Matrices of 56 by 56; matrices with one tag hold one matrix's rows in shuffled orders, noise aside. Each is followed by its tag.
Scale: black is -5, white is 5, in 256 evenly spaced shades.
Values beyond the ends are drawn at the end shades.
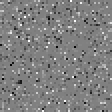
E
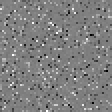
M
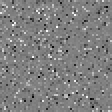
M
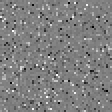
M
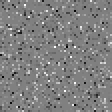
E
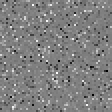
M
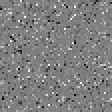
E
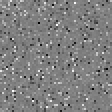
M
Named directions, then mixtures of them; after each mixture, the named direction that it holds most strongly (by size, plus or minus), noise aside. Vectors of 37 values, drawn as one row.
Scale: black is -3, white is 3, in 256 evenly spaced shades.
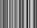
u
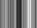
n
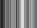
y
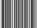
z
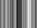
n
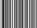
z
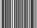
z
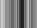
y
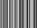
u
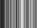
y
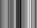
n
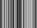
n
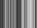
n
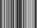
n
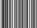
z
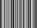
z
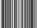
z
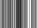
n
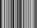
z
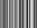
u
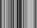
n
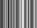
u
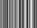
u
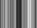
n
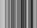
y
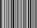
z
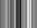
n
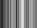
y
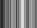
y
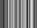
u
